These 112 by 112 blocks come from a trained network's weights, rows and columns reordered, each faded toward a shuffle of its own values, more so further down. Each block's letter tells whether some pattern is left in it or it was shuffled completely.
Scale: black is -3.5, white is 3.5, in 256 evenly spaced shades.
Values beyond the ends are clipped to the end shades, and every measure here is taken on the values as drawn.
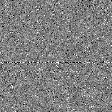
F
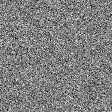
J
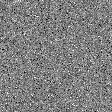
J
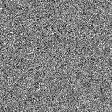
F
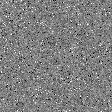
J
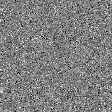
F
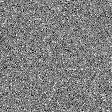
J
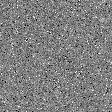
J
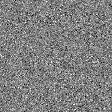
F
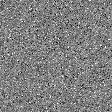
J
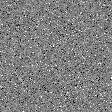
J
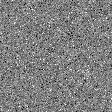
J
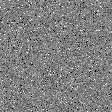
J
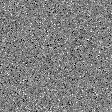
J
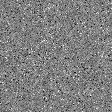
J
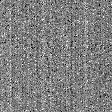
F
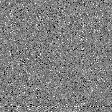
F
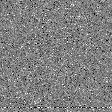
F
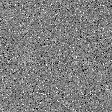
F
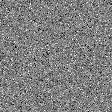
J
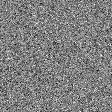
F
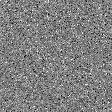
J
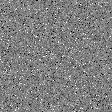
J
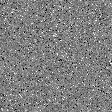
J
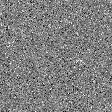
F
